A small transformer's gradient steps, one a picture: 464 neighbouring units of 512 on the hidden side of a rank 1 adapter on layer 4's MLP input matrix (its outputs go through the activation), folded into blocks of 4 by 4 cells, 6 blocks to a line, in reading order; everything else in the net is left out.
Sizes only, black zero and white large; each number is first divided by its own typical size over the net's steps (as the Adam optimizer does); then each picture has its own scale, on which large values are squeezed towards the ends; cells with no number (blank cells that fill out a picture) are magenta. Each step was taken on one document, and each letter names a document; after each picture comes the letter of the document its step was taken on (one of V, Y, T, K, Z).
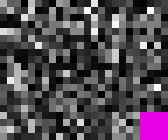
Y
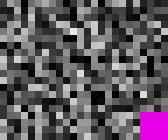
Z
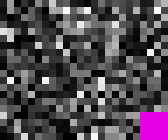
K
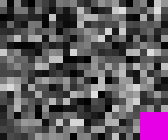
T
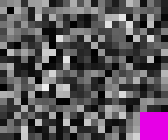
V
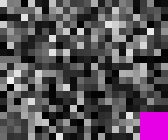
Y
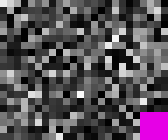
Y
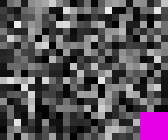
K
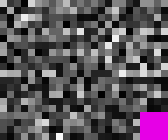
Y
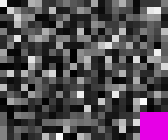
Y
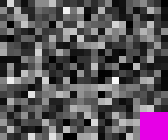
Z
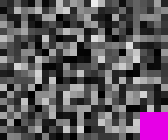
T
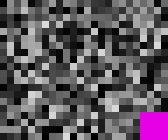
V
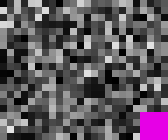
V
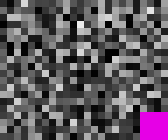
T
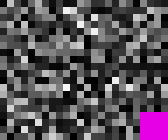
Z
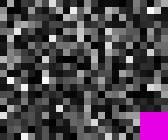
K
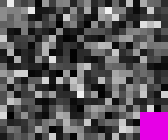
Z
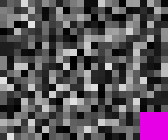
T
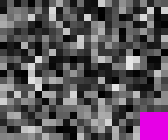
T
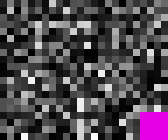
K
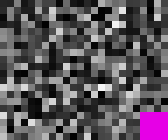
T
